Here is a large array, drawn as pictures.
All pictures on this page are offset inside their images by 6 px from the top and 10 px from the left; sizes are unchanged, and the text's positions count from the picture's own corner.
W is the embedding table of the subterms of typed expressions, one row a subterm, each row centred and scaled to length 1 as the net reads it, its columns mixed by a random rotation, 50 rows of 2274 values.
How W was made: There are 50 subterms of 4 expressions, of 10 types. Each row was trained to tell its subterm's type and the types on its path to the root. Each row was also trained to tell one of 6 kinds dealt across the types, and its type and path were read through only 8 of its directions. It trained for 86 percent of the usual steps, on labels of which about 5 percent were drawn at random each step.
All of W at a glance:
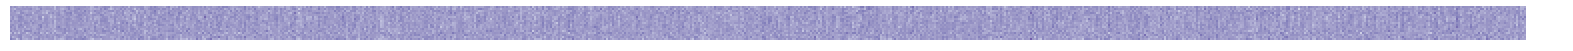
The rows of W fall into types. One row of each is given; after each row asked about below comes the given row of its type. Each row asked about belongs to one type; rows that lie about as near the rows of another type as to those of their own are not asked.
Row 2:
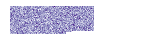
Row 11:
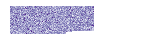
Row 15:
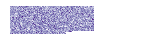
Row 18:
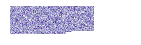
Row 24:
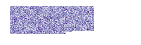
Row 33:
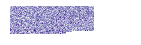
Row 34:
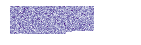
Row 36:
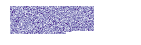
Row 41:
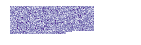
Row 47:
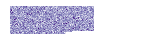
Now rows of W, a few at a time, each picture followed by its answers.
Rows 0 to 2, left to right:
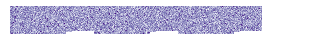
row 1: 41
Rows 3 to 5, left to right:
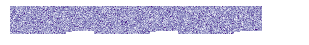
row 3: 36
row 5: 24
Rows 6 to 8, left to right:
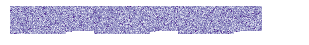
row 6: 34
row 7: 47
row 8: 33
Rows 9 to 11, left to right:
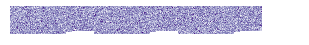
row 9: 41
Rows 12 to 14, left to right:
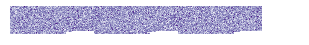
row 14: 11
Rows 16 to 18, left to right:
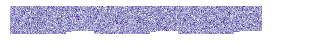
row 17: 36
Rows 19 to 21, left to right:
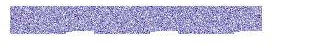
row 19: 11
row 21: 18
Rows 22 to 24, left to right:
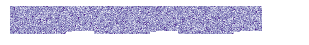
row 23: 36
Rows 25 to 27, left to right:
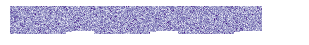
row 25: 47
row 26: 2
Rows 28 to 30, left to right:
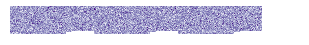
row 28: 36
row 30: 34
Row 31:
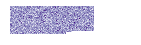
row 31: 2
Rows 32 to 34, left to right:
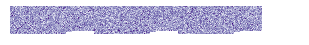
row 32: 47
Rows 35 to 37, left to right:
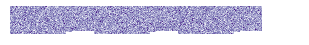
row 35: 24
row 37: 24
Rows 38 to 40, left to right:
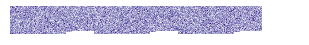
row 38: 24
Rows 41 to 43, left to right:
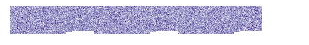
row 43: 2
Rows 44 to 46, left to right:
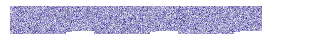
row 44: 33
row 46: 11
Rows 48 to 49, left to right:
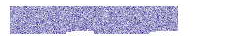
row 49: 47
